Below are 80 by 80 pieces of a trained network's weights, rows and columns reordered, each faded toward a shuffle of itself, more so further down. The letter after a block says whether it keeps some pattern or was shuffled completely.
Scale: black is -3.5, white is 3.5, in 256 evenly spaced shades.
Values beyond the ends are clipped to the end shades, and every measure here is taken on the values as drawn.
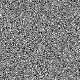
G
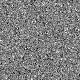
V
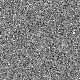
V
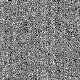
G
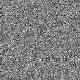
G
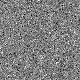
V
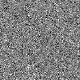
G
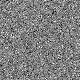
V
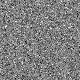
V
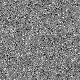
V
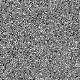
G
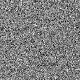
G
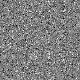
G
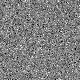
V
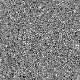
G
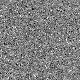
V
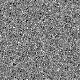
G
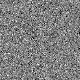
G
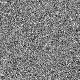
G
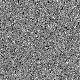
V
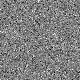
V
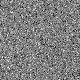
V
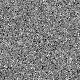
V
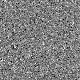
V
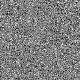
G
